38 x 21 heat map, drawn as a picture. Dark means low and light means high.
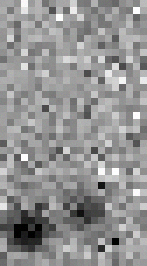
Average level on the scale: 60%. Ninth with the lowest average: bottom left. Mirror symmetry: none. Dips: two.
